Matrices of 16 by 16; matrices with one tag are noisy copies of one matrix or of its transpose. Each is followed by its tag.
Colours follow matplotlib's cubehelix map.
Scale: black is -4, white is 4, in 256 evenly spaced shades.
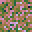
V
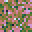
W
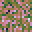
V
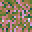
V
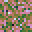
W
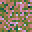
V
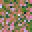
W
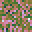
V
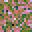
W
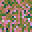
V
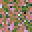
W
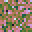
W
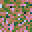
W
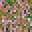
V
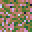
W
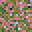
V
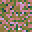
V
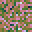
V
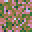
W
